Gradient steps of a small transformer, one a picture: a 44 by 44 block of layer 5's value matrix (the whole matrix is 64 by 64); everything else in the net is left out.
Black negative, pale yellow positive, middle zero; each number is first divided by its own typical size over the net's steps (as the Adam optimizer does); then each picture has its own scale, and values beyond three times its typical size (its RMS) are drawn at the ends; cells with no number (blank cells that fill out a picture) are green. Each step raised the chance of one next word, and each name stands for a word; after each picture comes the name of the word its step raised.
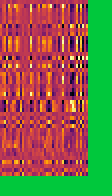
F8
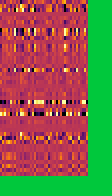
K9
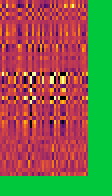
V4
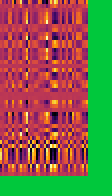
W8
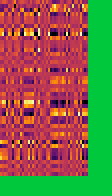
K9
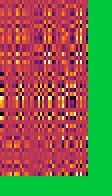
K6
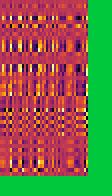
F8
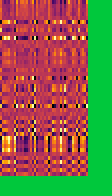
W8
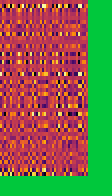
K6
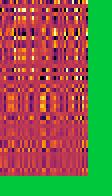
V4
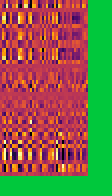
W8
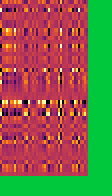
K9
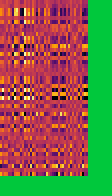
K6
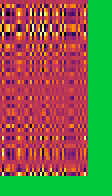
K6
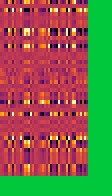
K9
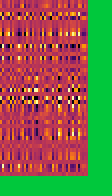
V4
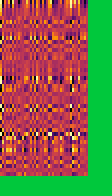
W8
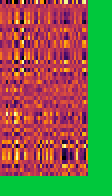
W8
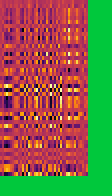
K6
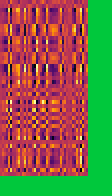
F8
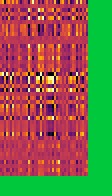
V4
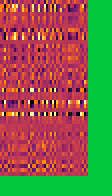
K9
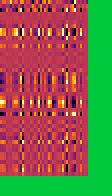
K9
